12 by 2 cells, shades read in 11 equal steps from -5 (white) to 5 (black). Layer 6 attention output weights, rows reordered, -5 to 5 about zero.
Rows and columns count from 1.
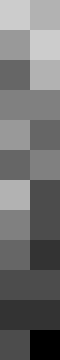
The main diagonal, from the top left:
-3 -3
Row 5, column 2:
1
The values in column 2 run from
-3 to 5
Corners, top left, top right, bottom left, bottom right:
-3 -2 2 5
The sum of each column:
3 11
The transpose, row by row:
-3 -1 1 0 -1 1 -2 0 1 2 3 2 / -2 -3 -2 0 1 0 2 2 3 2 3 5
